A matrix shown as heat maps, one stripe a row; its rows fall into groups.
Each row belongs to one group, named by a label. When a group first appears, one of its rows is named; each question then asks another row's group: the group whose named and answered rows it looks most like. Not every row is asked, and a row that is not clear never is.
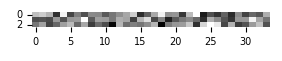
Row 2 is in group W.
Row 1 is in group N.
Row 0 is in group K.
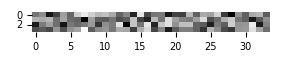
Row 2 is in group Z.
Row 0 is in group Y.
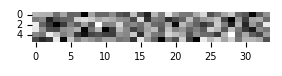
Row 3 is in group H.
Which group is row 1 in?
Y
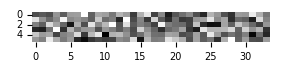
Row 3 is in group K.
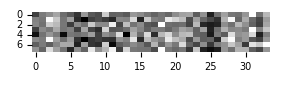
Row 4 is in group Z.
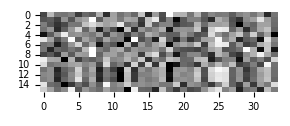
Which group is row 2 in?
Y
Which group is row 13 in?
W
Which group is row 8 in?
N
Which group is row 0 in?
Z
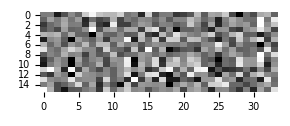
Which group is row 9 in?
Z
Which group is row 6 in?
H
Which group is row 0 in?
Y
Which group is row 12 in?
Z
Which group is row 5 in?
Z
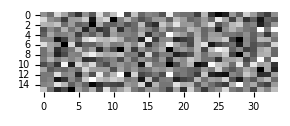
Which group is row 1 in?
H
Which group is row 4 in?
Z
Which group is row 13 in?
Y
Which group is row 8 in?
Y
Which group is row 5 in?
Y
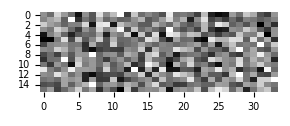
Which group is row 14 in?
N
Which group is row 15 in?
W
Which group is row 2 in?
H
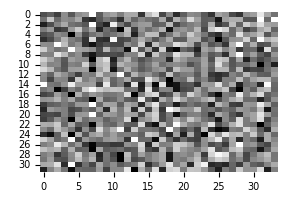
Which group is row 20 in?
N
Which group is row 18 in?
N
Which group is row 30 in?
K
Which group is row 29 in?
W
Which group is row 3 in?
W
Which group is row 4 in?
Z
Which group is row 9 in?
H
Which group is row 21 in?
Z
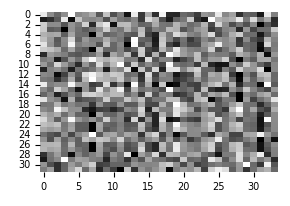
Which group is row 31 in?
W
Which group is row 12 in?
Y
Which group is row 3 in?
K
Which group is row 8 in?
Z
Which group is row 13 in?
Y
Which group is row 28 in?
Z
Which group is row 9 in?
Y
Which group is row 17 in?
K
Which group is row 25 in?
H
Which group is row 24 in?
N
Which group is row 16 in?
Y
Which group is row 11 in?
Z
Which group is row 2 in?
H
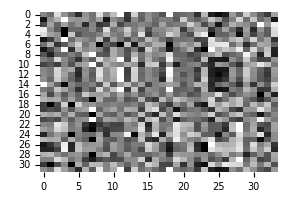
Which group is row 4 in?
K
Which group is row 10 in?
N
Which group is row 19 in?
N
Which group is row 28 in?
H
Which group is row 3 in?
K
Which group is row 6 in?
W
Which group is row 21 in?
N
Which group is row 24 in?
Z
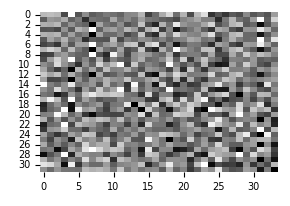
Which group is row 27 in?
Y
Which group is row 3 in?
N
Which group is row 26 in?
H
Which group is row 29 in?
H
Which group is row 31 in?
H
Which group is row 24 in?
H
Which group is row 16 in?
Y
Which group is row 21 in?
H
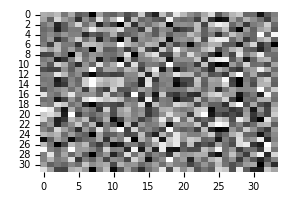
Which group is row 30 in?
H
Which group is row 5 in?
W
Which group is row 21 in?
H
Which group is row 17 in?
Y
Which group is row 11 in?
N
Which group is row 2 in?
W
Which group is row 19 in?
K
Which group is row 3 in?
Y
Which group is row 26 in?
H
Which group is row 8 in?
Z
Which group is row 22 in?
W
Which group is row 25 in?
Z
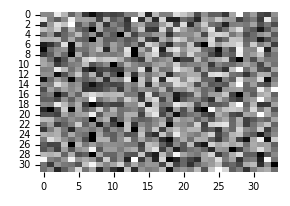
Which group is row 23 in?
Z
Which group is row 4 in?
W
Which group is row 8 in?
Z
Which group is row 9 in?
Y
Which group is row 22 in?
W
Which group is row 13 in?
Z
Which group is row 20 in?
N
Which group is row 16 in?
Y
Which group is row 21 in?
H
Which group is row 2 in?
K
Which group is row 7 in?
Z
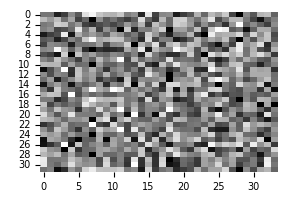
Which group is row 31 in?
Y
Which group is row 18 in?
H
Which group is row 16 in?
K
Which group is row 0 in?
Y
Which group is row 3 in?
W
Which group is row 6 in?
Z
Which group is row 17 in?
Y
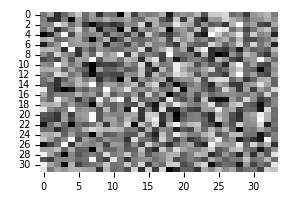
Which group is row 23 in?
Y
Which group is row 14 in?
N
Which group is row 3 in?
W
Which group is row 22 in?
Z
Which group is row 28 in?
K
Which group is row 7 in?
K
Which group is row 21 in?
N
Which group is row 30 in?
K
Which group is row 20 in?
N
